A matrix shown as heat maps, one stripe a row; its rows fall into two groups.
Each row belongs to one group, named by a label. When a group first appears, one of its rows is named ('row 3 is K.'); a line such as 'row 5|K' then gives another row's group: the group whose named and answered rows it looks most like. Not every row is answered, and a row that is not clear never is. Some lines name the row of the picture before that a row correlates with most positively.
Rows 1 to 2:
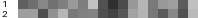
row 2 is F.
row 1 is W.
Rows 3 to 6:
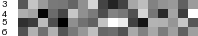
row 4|F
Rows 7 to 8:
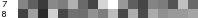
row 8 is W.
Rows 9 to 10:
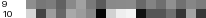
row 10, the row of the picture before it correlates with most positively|7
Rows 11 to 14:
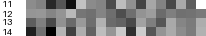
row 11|F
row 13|W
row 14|W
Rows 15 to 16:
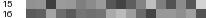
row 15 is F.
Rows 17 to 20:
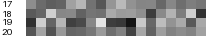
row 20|W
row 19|W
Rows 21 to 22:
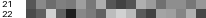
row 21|W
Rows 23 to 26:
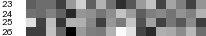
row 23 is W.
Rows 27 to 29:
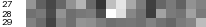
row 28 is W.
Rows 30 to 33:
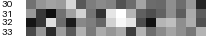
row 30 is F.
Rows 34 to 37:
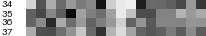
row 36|W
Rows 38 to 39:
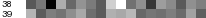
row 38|W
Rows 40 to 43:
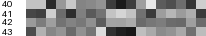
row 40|F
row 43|W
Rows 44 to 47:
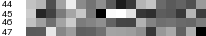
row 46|F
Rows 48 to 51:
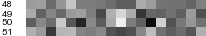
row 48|F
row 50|W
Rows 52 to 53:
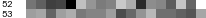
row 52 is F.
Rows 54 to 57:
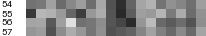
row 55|W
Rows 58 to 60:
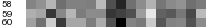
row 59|F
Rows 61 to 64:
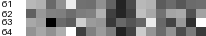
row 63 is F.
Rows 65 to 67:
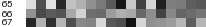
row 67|W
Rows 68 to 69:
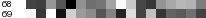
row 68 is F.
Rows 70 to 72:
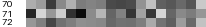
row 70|F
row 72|F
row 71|W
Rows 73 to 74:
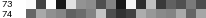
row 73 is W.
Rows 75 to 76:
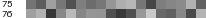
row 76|F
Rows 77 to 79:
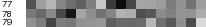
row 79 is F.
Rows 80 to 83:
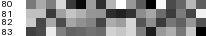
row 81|F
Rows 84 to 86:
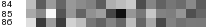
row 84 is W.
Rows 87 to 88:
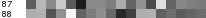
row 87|W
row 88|F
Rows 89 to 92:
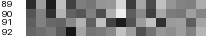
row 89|W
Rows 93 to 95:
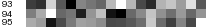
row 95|F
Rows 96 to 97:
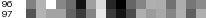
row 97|W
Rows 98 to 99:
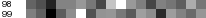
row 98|W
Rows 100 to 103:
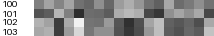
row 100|W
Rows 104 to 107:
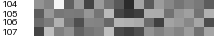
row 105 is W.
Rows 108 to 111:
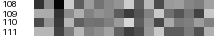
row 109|F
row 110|W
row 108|W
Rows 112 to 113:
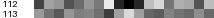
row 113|W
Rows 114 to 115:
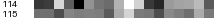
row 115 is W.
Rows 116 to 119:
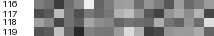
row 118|F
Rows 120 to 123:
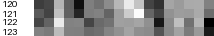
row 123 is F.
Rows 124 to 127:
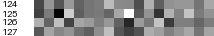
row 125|W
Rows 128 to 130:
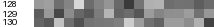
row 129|W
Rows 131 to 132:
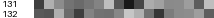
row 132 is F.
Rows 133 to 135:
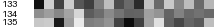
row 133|W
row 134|F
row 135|F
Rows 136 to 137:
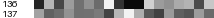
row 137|W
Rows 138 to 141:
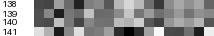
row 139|W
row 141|F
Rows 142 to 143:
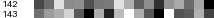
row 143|W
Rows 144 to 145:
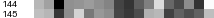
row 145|F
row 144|F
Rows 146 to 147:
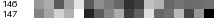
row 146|F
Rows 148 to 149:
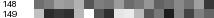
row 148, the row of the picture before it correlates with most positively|147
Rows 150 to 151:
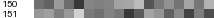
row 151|F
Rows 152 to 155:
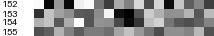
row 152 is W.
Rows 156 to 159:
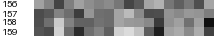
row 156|F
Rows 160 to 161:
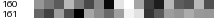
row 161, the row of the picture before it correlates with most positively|157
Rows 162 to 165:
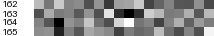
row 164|W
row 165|F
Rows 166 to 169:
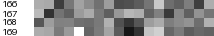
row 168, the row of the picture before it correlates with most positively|163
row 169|F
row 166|F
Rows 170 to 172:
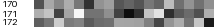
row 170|W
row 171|F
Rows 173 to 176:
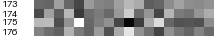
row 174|W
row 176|W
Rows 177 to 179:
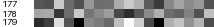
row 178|F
